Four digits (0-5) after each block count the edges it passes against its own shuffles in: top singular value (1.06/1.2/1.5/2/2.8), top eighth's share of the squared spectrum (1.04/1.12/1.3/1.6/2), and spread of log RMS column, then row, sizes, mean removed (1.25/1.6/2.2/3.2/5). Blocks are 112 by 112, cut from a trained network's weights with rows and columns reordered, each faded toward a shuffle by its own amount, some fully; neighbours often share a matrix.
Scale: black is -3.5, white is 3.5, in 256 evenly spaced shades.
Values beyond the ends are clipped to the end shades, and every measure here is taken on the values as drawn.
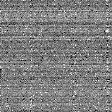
4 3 3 1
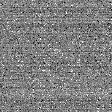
3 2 2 0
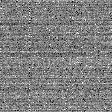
4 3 2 1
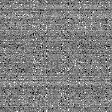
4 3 3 1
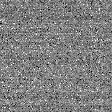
2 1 1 0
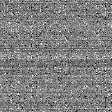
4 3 3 1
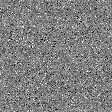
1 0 0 0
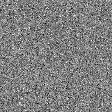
2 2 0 1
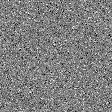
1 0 0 0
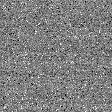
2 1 0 0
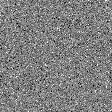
1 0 0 0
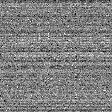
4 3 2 2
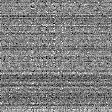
5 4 2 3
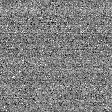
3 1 0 0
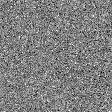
0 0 0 0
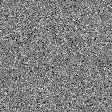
1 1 0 0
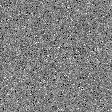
1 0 0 0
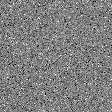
0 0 0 0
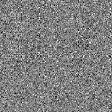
4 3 2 2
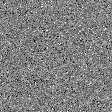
0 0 0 0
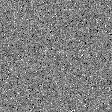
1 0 0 0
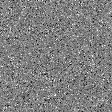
1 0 0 0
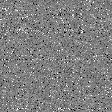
3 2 1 2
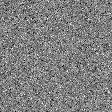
1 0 0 0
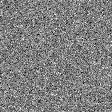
2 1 0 0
